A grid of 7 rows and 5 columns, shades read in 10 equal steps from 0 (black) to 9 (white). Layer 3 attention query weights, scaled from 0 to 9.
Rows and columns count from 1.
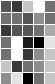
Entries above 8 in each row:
1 0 0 1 1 0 0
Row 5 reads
4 9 2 5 7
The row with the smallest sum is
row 3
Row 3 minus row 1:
-1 1 -4 -5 2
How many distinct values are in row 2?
3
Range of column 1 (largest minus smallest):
5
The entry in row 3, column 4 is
4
